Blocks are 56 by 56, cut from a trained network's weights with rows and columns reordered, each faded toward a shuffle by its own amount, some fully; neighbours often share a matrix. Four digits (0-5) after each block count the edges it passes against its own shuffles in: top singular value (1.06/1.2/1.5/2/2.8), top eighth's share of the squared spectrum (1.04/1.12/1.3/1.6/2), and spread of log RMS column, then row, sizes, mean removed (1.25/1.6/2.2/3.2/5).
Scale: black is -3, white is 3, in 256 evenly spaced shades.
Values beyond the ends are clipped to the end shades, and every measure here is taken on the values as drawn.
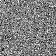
0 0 0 0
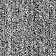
2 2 0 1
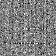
2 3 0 2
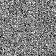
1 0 0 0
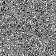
0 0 0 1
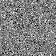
0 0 0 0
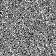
0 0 0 0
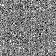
1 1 0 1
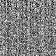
3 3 0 2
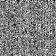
2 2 0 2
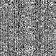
3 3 0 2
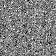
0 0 0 0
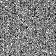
1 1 0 0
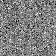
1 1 0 0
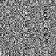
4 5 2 1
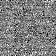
1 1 1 0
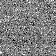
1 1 0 0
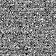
2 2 0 0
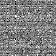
3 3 2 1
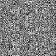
3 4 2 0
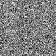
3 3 1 0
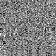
3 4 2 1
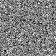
2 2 0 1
